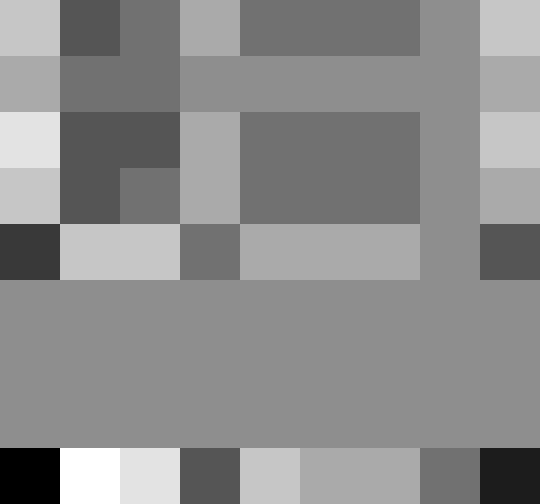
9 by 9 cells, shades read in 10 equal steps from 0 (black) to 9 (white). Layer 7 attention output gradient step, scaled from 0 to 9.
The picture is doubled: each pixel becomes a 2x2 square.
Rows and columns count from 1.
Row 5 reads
2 7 7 4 6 6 6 5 3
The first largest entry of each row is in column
1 1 1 1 2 1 1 1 2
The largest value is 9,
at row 9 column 2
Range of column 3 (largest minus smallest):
5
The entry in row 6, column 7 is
5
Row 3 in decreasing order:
8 7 6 5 4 4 4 3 3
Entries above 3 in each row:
8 9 7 8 7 9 9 9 6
